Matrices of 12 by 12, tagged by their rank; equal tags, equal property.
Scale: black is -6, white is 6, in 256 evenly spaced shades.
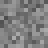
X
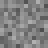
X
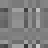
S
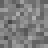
X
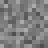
X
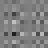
S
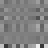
S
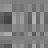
S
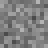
X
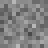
X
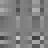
S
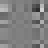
S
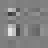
S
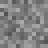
X
